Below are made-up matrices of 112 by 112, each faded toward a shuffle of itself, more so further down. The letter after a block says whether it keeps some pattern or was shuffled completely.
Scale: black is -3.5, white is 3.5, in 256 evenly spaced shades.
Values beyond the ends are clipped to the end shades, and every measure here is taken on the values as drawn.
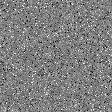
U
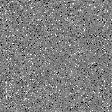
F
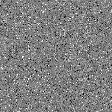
F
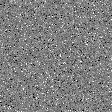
U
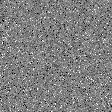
U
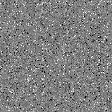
F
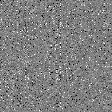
F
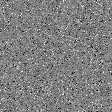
U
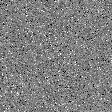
U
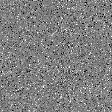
F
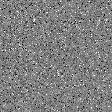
F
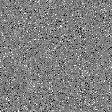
F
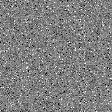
F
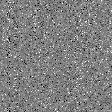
F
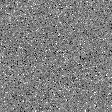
U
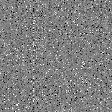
F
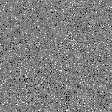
F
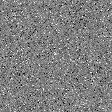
U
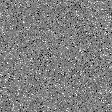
U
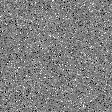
U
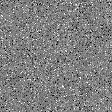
F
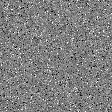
U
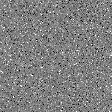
F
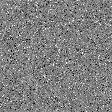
U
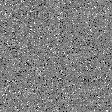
F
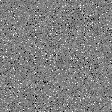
F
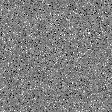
U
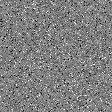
U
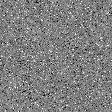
U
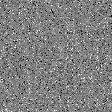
F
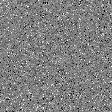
F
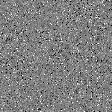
F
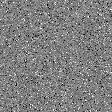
U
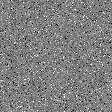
U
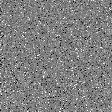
F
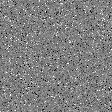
U
